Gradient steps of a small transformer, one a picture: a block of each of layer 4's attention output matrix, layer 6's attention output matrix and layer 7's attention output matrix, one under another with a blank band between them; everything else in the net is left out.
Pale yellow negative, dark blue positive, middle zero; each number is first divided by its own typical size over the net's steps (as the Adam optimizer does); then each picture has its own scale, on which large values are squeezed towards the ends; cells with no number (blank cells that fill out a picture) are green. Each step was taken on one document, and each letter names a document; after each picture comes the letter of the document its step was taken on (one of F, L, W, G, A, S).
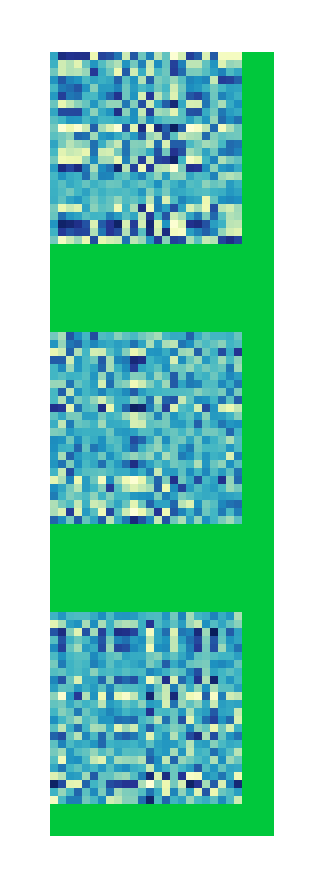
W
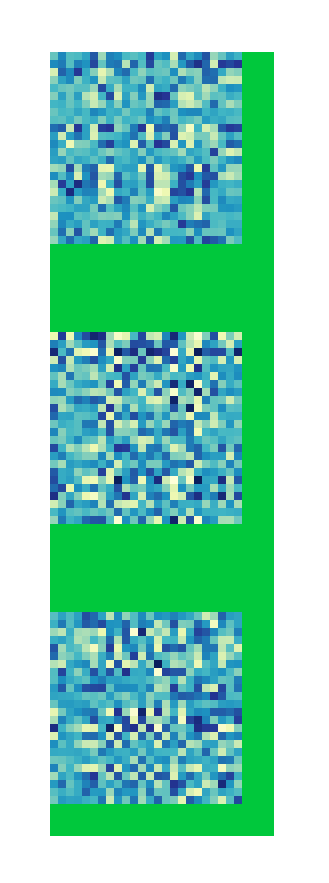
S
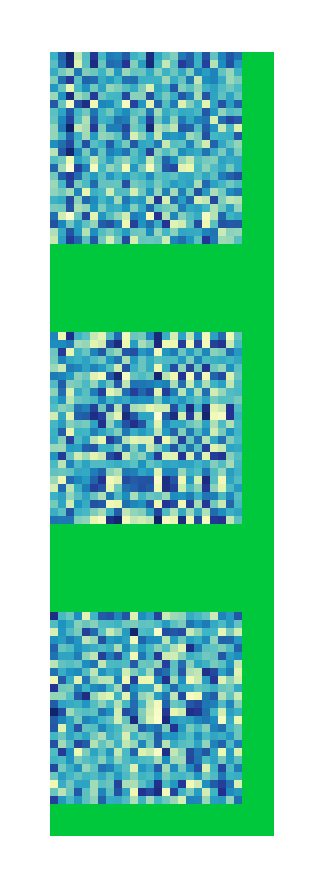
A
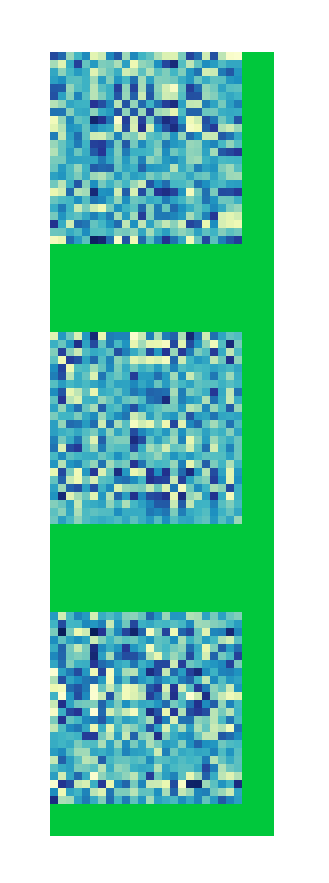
W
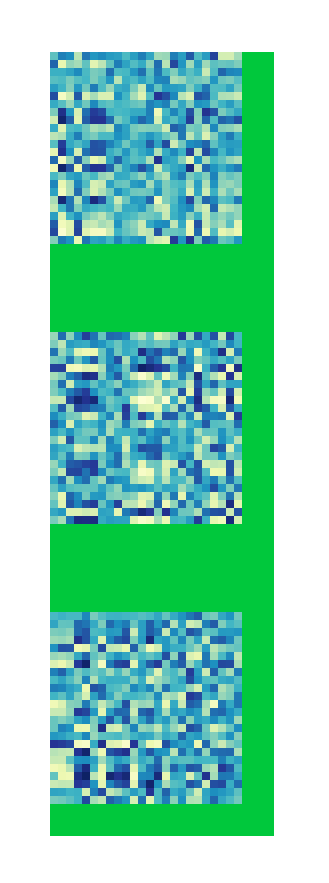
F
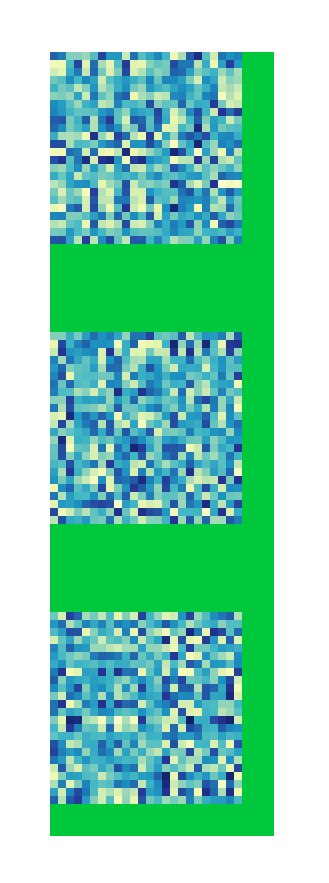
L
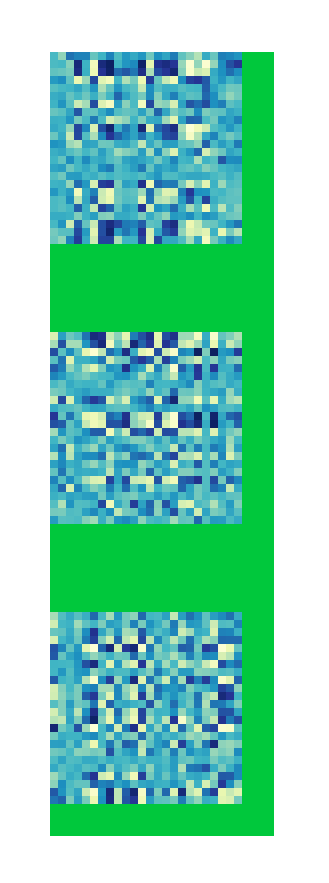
S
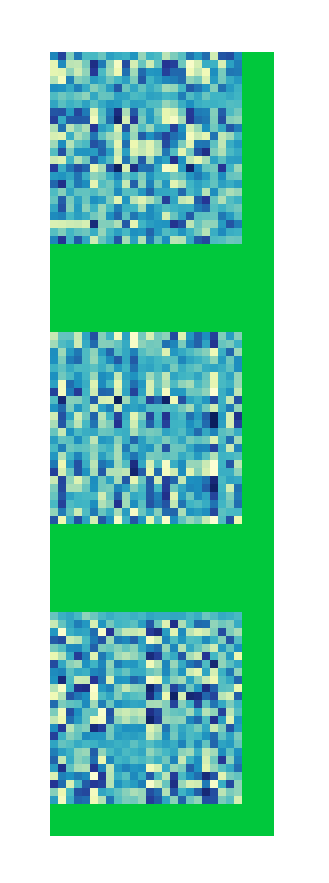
W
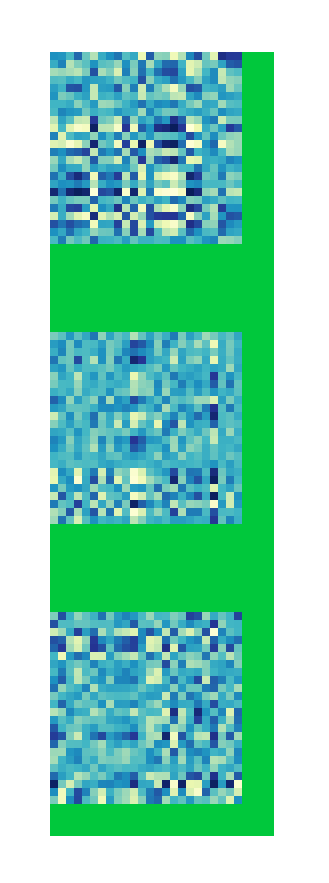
W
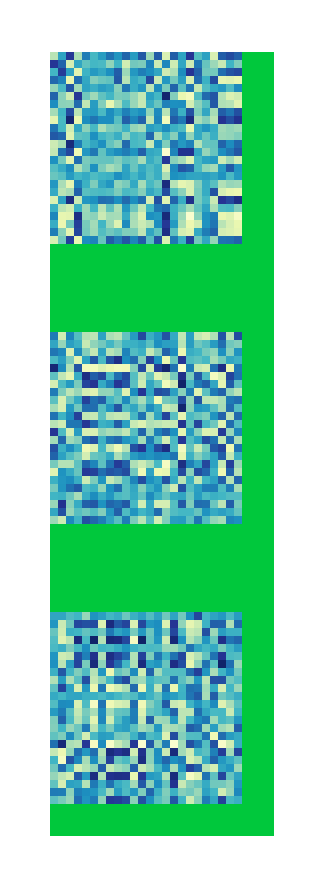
F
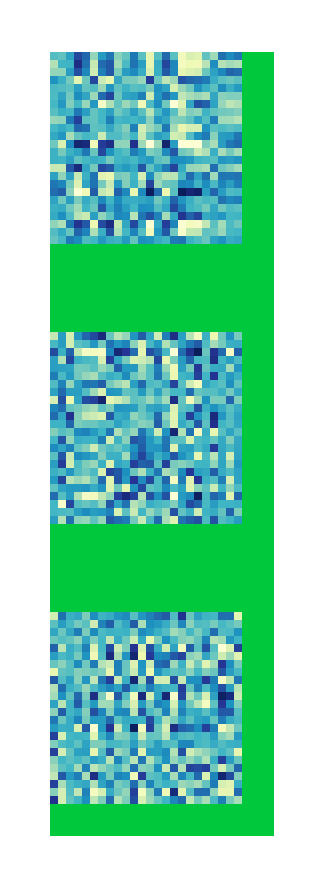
S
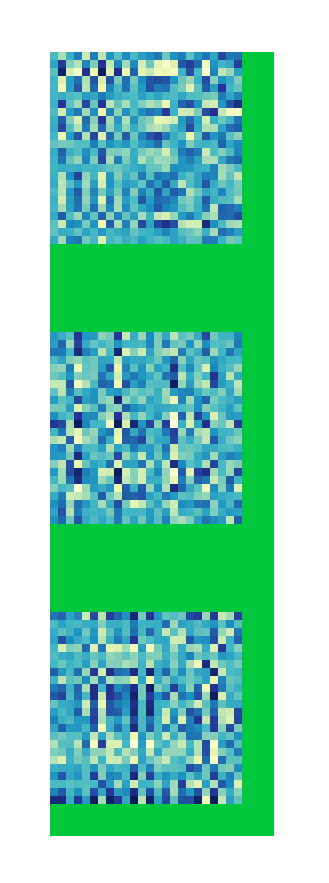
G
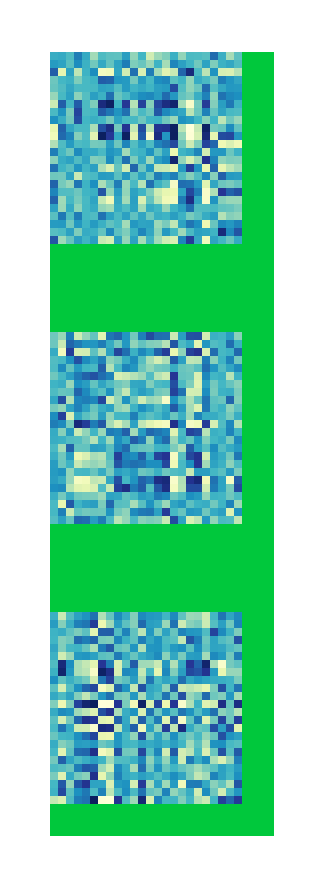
S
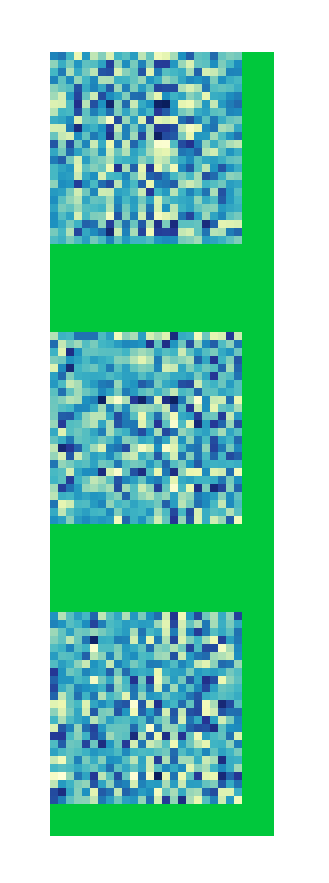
S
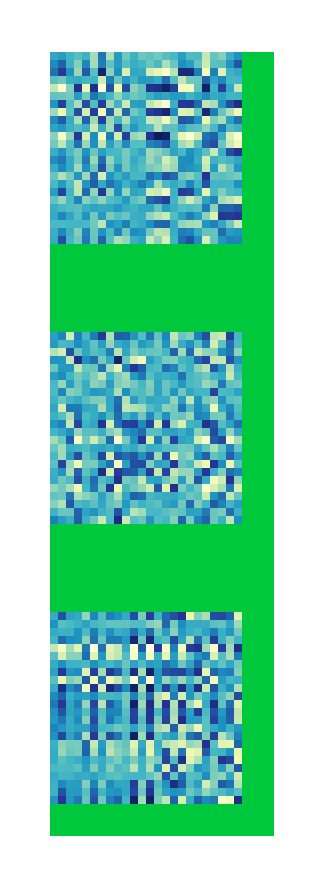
G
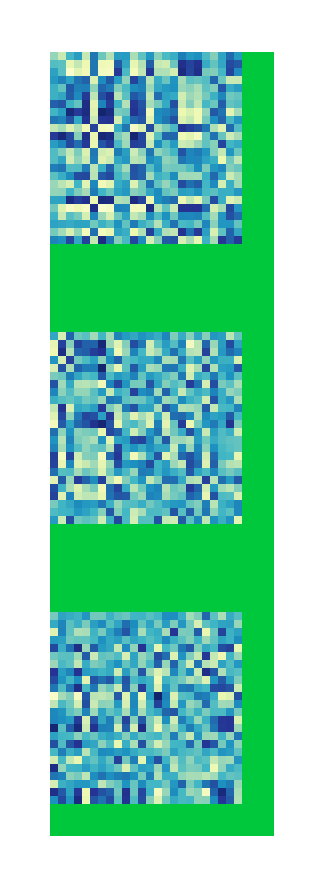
L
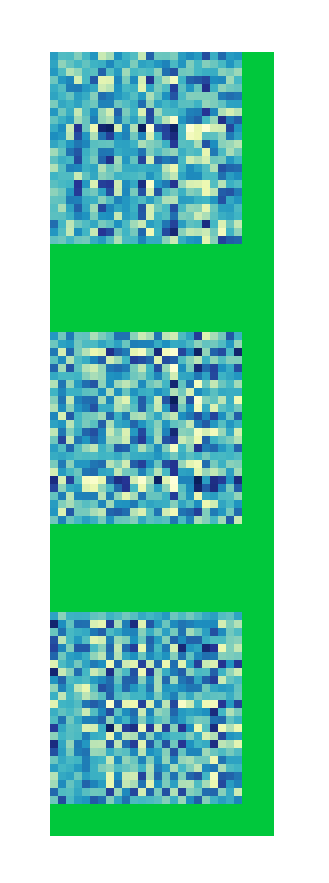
S
